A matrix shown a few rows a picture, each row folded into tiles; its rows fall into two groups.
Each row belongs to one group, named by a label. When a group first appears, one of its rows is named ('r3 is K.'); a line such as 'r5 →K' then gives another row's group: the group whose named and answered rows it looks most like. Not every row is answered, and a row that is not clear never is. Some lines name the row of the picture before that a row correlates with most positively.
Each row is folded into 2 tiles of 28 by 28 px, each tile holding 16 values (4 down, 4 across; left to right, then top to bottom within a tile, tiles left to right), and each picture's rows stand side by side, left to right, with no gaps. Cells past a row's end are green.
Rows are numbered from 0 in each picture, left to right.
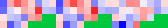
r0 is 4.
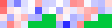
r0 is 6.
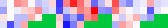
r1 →4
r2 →6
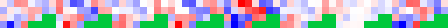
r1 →6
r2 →6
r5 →6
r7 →4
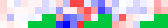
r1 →4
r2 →6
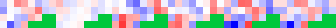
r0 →4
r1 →6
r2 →6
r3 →6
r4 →4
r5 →4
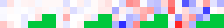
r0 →6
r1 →6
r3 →6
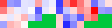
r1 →4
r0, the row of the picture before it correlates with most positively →3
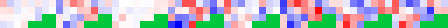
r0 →6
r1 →4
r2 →6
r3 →4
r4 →6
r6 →6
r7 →6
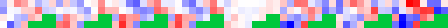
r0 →4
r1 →6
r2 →6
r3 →6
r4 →6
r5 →4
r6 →4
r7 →4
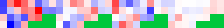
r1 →4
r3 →6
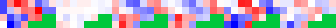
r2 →6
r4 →4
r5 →4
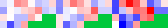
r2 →4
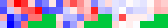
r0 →4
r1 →4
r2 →6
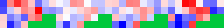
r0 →4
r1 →4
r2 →4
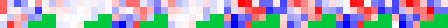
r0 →6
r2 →4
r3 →6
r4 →4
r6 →4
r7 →4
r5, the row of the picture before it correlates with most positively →0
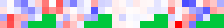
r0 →6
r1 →6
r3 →6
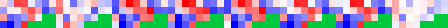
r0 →4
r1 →6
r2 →4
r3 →4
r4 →4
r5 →4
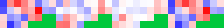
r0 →4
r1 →6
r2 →6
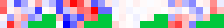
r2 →6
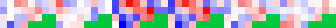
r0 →4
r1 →6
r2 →4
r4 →4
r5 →6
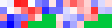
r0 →4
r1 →4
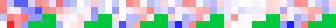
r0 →6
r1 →6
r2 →4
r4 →6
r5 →4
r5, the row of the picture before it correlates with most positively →0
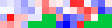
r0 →6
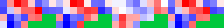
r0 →4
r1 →4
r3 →4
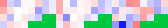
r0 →6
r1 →6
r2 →4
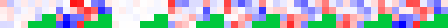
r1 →4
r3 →6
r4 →6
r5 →6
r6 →6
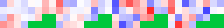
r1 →6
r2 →4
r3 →6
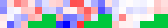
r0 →4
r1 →4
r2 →6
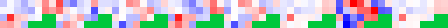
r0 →6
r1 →6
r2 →4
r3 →6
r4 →4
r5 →6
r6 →4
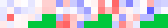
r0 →6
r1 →6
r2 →6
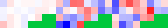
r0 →6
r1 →4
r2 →4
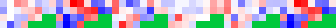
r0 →4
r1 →4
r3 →6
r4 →6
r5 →4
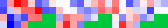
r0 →4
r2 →6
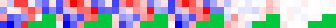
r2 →4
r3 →4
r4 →6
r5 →6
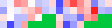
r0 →4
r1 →4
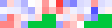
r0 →6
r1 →6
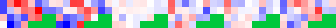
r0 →4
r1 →4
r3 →6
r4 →6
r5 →4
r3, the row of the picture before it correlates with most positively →1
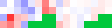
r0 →6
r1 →6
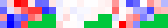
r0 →4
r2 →6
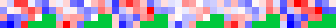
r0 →4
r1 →6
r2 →4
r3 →4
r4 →6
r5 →4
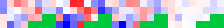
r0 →4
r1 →4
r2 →4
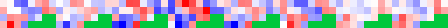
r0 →6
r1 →4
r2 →4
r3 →4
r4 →4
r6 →6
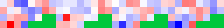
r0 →6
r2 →4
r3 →4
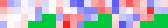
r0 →6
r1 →6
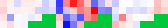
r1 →4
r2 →6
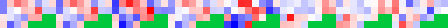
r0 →4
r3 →4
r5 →6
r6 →6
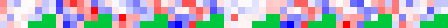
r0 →6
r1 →4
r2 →6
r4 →6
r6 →6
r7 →6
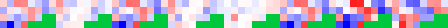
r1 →6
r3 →6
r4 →6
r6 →4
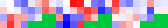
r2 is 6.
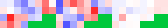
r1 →4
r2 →6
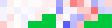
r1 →4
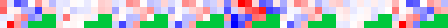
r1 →6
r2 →4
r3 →4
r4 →4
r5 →4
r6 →6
